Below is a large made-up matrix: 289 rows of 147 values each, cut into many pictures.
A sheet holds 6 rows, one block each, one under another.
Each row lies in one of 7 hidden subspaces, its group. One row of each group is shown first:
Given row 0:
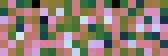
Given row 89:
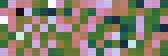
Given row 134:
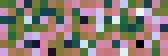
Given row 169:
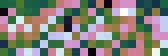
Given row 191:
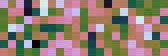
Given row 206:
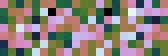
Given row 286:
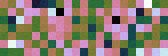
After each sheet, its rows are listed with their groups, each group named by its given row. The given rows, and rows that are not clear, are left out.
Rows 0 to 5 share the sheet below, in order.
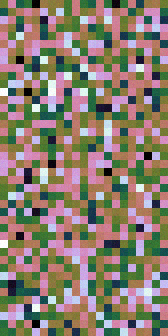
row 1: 206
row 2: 0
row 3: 191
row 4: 89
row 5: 206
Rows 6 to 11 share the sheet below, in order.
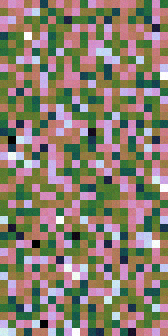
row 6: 206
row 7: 0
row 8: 286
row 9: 0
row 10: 134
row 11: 206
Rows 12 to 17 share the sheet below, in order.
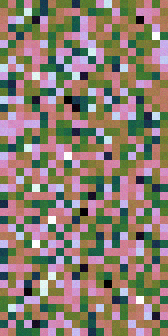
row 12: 191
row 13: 134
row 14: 206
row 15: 134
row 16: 134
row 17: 191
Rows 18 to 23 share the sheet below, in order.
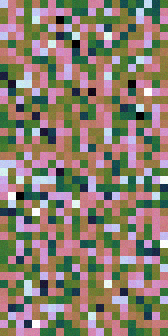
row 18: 286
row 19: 286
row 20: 0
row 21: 286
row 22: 0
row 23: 191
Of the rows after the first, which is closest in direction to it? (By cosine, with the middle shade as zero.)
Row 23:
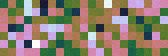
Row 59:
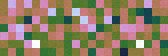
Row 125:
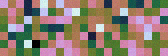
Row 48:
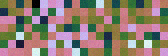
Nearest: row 59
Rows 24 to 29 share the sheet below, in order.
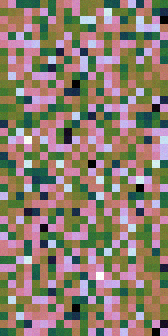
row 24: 0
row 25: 89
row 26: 169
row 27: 134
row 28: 206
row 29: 89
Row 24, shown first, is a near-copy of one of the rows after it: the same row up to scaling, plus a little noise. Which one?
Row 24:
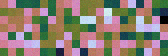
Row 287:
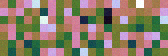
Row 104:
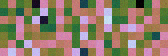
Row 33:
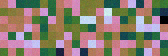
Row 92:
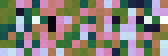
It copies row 33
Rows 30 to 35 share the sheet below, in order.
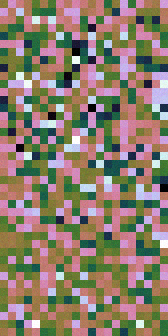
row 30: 134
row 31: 169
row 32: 89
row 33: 0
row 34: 0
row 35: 134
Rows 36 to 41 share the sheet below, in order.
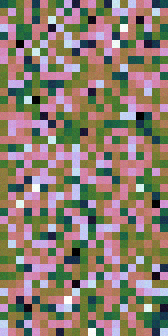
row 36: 169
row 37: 191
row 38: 206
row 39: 191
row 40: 89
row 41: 169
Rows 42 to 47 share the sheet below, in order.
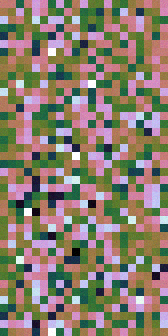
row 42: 134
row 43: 134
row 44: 286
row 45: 191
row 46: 89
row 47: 134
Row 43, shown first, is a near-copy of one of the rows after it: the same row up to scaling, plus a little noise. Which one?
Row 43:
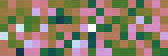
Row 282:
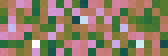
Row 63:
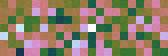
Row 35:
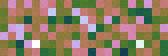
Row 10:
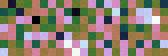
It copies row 63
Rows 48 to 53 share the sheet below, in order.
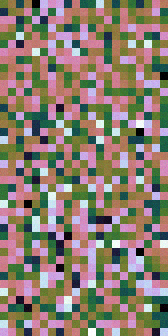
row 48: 0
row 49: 0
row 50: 134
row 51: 206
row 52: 286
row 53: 169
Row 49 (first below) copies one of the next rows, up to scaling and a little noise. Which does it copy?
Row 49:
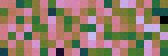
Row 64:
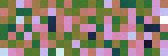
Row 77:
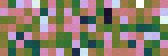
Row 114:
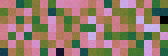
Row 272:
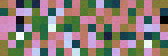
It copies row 114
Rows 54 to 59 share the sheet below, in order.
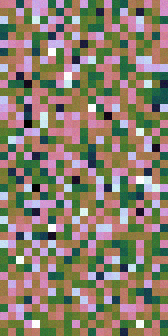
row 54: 134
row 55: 169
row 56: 191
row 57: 134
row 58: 89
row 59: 134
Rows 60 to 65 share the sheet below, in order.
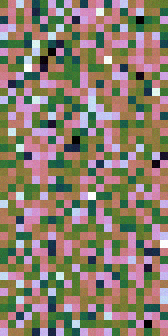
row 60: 134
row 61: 191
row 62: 89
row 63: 134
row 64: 0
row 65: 0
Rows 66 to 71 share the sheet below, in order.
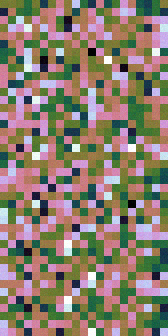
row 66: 169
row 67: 191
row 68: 206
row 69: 206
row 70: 169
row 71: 169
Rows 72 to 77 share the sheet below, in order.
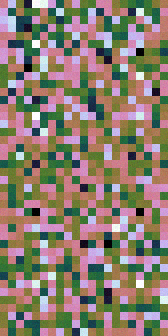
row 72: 286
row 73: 191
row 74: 0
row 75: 134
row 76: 0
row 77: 0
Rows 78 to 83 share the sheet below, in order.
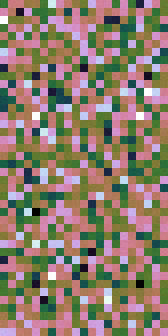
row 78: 89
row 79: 206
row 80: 0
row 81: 191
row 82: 134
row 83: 0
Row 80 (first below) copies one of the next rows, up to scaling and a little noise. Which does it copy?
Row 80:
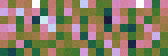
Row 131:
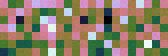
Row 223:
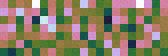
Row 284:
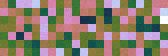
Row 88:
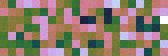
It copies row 223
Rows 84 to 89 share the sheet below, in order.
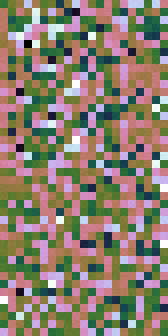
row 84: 191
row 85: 89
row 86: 89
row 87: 0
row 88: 0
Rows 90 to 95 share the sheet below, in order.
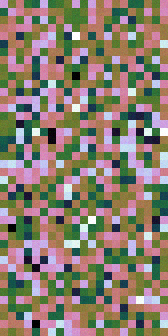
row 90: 206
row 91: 206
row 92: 0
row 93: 169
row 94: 206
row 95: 134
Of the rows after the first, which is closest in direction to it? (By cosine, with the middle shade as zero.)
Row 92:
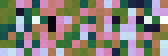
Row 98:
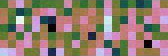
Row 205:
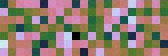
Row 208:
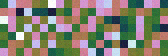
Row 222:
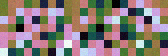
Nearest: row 98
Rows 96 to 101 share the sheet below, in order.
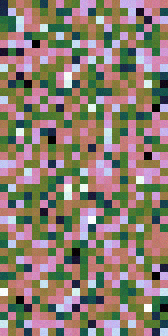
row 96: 286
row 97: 169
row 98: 0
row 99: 169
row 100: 89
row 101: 169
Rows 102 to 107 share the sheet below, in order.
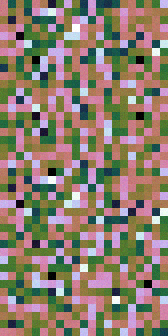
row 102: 89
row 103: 0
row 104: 0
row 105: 89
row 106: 134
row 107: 286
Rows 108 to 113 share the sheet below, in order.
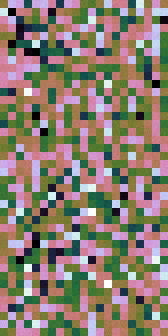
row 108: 286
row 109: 206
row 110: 0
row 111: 169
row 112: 191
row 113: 191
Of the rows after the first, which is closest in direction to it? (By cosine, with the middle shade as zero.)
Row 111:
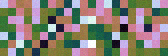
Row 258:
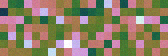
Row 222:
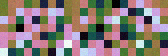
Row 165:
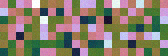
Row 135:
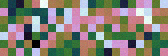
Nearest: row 222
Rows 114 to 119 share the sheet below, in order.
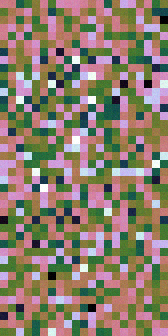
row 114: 0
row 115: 169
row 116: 89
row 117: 0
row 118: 134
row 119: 134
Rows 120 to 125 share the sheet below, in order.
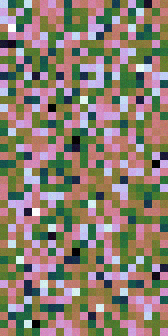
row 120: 286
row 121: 134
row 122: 89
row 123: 191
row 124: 89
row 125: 191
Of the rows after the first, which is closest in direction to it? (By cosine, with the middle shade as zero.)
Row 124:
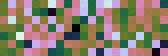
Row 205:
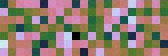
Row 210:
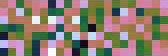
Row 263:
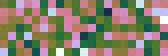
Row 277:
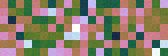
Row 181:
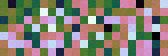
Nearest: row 205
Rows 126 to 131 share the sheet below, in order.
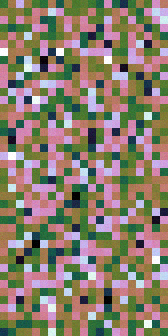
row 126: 0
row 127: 191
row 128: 286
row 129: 89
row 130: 191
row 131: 0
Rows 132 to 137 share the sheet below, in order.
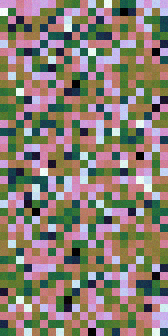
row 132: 169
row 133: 89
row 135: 206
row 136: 89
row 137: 169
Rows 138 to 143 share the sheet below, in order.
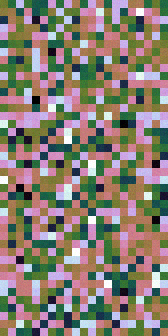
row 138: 134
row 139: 134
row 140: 169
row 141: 169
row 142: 89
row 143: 169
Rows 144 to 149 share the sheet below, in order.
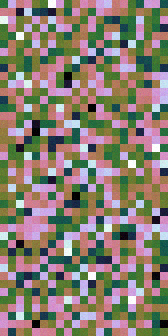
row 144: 89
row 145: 169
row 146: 191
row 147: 89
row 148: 169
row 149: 206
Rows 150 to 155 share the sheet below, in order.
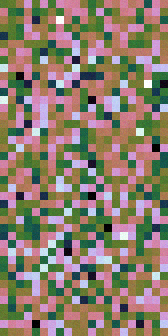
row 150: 286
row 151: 169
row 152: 191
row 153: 134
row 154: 169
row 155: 134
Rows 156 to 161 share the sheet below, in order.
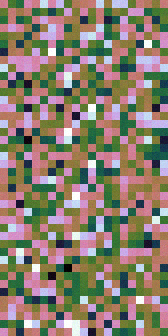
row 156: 0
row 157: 169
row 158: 169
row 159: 89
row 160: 134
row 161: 134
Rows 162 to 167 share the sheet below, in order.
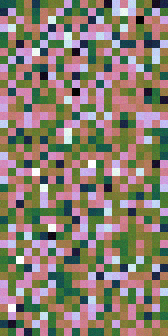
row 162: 169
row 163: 206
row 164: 169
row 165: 0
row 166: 89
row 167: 286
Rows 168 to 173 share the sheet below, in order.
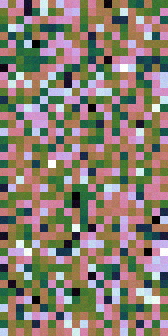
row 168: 191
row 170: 134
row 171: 89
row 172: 169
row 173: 134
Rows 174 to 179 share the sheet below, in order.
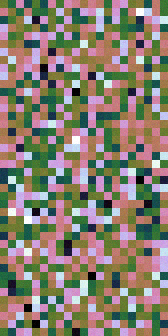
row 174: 134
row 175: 206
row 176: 89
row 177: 286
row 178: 169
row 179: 206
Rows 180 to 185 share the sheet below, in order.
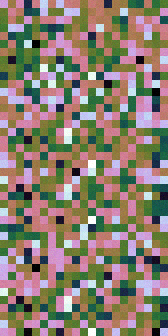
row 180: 191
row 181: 206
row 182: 169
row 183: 169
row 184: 206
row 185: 169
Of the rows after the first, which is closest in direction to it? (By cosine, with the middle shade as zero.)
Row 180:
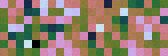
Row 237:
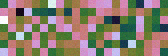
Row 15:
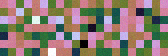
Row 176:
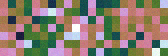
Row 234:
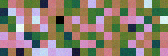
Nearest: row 176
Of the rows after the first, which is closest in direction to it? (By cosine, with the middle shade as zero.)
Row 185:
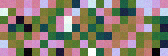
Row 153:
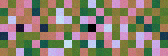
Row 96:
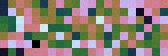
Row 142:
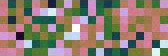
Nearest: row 153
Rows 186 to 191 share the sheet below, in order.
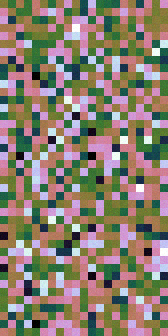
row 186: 89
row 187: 134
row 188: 169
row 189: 134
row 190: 169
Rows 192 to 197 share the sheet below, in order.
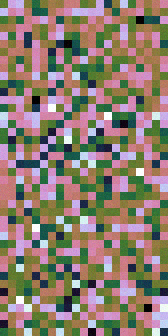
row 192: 134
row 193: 134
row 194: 169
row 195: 0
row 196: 0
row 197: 169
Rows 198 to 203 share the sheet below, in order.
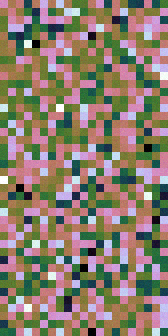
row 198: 191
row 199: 0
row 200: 286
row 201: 169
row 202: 134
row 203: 169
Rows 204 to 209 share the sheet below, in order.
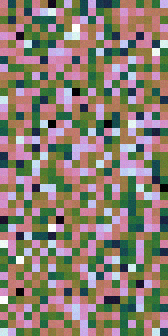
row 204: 89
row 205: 206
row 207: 0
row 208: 89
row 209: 89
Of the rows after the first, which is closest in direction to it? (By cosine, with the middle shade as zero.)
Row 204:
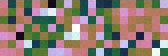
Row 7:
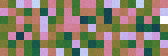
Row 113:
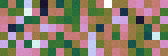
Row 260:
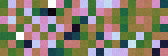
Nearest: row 7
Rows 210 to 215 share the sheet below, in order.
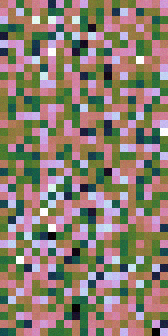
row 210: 134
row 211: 0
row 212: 0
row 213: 169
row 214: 89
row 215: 89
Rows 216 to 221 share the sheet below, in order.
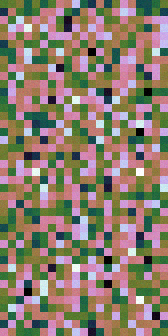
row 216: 169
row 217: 286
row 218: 134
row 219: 0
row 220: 286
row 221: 191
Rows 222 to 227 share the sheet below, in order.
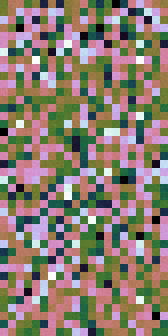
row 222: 0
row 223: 0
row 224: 89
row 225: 169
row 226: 134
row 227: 191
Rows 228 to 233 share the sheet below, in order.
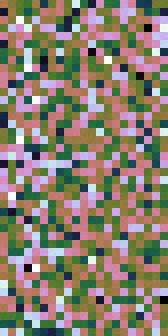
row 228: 169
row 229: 191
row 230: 286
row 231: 286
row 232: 191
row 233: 286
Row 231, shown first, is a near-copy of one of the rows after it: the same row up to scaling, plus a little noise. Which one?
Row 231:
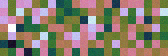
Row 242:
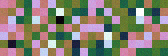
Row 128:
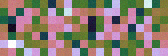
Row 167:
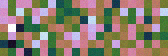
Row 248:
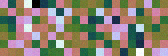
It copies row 167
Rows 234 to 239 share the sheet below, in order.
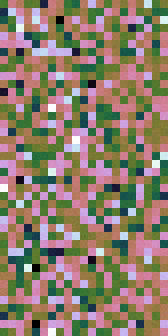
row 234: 286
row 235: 134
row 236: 89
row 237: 89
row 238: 191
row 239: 134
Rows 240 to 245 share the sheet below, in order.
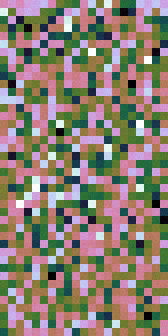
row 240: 169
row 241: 286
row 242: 286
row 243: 191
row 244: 134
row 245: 286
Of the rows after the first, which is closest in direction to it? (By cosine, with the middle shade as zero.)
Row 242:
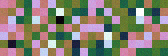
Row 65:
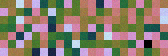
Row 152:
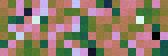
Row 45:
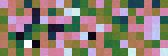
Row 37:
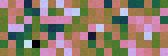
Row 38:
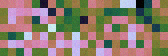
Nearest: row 152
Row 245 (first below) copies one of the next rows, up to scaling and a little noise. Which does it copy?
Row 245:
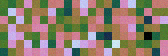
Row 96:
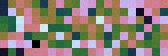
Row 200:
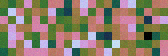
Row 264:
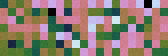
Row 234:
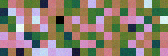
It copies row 200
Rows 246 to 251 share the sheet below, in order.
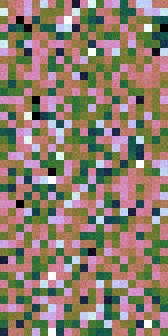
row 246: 169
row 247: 134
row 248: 286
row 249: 89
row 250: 134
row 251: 0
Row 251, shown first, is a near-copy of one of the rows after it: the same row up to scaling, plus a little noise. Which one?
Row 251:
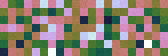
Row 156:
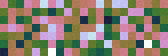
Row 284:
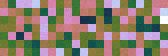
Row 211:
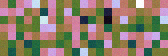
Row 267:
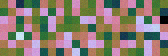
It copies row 156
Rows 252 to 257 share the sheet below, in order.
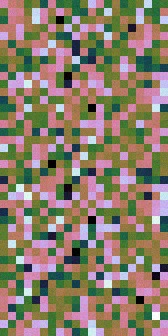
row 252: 286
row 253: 169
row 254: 134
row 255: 169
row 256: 89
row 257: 191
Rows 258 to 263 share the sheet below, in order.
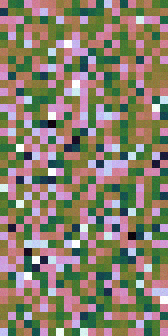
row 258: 134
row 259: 89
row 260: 89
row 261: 89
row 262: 206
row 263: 0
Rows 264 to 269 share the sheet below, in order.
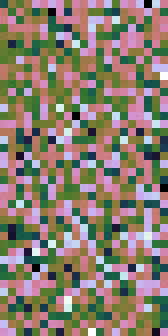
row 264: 286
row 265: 0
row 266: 169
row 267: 0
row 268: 206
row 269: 169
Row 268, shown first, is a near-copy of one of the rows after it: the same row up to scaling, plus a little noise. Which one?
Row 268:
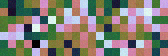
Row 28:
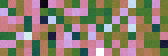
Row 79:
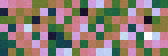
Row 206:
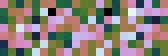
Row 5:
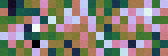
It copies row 5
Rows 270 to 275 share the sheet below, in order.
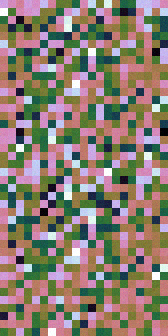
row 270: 169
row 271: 89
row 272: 0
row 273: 169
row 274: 89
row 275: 134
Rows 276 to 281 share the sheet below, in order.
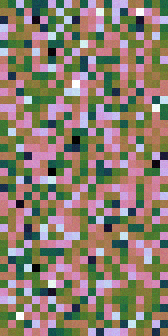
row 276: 134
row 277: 89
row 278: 89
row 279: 89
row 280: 191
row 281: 89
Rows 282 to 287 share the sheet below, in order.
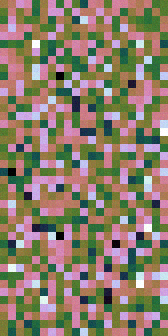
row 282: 134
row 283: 286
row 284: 0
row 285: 206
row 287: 0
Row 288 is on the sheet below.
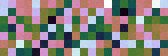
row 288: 169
